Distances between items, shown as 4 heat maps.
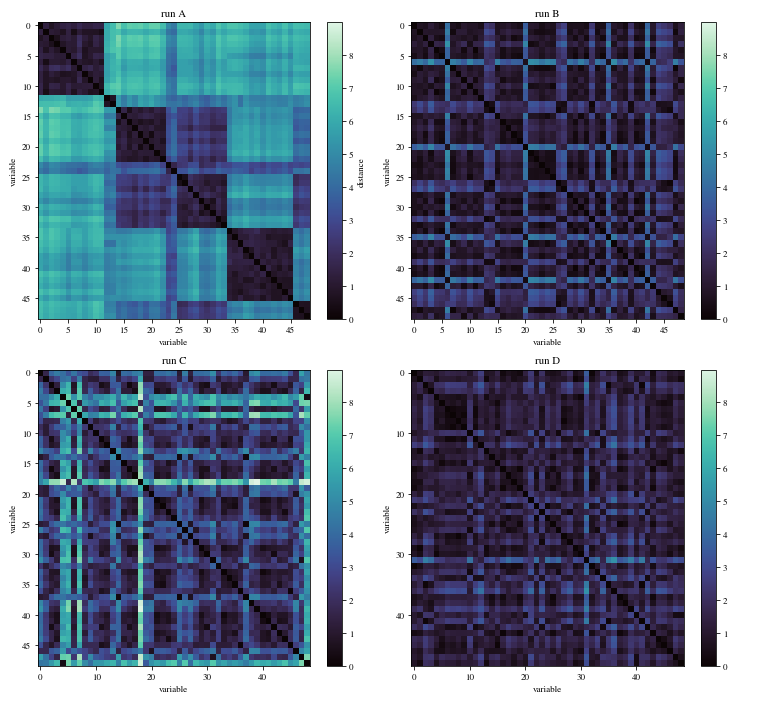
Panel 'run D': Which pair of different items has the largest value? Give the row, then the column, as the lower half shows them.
36, 31
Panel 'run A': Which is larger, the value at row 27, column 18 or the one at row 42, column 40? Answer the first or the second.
the first
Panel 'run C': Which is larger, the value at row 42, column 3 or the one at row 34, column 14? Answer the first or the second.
the second
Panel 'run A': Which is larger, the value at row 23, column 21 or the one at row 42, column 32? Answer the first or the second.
the second
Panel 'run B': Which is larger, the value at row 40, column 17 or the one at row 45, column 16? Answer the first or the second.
the second
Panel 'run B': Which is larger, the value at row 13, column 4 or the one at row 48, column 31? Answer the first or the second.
the first
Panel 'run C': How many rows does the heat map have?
49
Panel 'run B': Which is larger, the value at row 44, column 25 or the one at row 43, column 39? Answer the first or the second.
the first
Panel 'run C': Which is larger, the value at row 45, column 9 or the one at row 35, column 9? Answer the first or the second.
the second
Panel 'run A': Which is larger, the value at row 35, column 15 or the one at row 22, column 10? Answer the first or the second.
the second
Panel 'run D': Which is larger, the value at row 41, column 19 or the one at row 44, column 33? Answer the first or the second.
the second
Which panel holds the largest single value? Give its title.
run C
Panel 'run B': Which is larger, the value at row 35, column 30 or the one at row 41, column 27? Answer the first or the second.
the first
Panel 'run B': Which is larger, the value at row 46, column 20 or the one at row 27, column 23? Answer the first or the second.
the second
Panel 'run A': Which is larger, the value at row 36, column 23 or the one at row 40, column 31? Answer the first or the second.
the second
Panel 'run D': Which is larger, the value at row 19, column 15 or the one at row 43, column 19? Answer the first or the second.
the first
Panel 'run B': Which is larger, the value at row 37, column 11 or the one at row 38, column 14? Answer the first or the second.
the second
